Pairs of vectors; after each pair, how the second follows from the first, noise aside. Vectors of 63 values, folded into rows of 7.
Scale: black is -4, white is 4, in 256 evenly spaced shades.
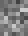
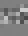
partly zeroed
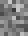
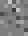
partly zeroed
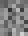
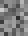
wrapped around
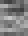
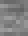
shrunk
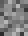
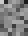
reversed
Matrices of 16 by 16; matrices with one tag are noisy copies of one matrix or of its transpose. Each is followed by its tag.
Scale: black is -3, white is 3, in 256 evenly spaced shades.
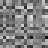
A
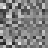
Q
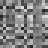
A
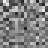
Q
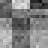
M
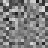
Q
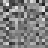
Q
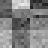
M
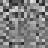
Q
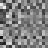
Q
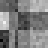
M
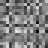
A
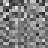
Q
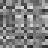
A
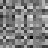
A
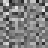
Q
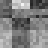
M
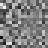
Q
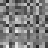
A
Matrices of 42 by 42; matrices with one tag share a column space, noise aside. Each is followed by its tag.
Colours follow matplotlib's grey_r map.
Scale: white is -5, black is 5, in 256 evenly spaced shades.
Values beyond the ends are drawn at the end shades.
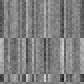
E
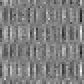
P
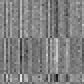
E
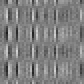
P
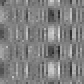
P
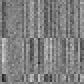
E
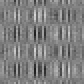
P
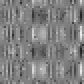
P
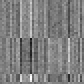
E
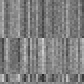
E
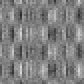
P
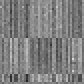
E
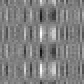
P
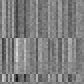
E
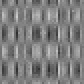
P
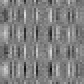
P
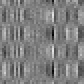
P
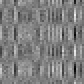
P
